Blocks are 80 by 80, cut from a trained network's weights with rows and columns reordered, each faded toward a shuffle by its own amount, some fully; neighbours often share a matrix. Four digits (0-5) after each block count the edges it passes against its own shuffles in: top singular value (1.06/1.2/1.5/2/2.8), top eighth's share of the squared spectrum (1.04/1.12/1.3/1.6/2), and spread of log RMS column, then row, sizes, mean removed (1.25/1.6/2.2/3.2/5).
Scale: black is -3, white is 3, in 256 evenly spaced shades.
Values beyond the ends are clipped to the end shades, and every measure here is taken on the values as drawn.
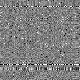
4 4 0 3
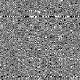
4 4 2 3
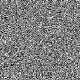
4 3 1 2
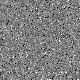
1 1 0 0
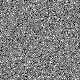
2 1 0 0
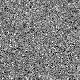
2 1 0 0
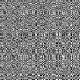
5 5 3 3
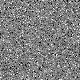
0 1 0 0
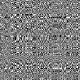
4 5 3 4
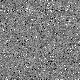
2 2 0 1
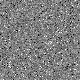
0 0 0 0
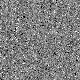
0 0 0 0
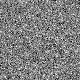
0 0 0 0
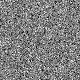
0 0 0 0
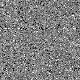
2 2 0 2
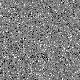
2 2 0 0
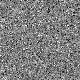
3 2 0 0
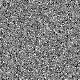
1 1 0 0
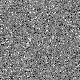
2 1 0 1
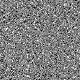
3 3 1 1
